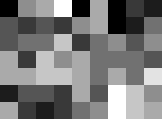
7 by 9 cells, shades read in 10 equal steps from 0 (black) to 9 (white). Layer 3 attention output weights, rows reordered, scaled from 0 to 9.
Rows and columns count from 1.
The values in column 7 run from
0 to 9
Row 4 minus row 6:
5 -1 4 3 0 1 -5 -3 -2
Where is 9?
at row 1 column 4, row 6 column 7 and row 7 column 7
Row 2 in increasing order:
0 1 2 2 3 3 4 5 6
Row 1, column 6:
6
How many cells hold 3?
8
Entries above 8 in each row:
1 0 0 0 0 1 1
